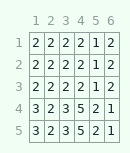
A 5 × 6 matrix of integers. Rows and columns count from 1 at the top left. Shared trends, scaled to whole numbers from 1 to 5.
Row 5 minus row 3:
1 0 1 3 1 -1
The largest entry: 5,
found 2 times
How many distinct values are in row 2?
2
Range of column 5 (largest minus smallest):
1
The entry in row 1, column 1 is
2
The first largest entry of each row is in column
1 1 1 4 4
